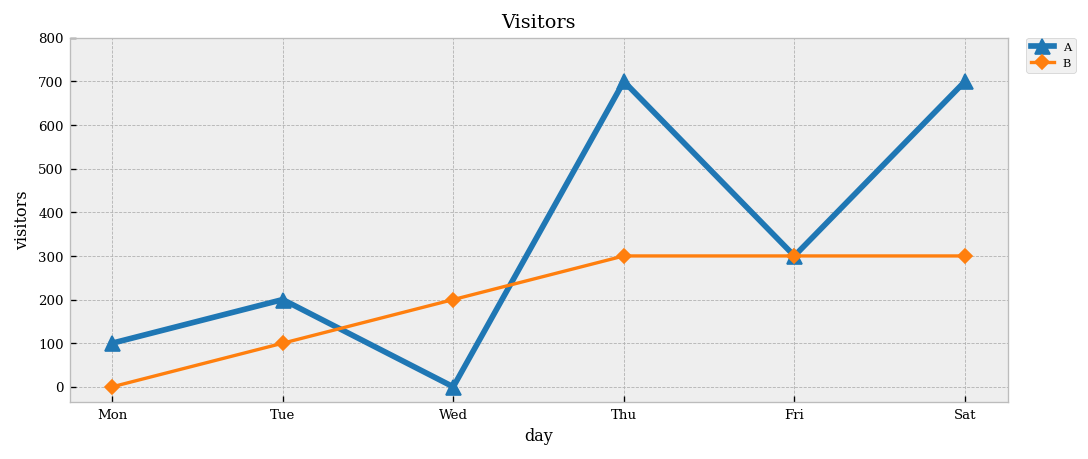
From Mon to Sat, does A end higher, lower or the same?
higher
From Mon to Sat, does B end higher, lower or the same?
higher
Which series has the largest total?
A
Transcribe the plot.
Title: Visitors
x-axis: day, ticks Mon Tue Wed Thu Fri Sat
y-axis: visitors, ticks 0 100 200 300 400 500 600 700 800
Legend: A, B
Values:
A: 100 200 0 700 300 700
B: 0 100 200 300 300 300
